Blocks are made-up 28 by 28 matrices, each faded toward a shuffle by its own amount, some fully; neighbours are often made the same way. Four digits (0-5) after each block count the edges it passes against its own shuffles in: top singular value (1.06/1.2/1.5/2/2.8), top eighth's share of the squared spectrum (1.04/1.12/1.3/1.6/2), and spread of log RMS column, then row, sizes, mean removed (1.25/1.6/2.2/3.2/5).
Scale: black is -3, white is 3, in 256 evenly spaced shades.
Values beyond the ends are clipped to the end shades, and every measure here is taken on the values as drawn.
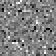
0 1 0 0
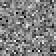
1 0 0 0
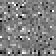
3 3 1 2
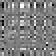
4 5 3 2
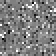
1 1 0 0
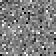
0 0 0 0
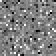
0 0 0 0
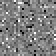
0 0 1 0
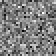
0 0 0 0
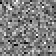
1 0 0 0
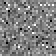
0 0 0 0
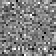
2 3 0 1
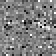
1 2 1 2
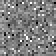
0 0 0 0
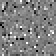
2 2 0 0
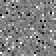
1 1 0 0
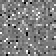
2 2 0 0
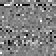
3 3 0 2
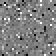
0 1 0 0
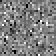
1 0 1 0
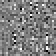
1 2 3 0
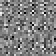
3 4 2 2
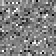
0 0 0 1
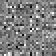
3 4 2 2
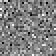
1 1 0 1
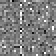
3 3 1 0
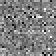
1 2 0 2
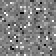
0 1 0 0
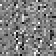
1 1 2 0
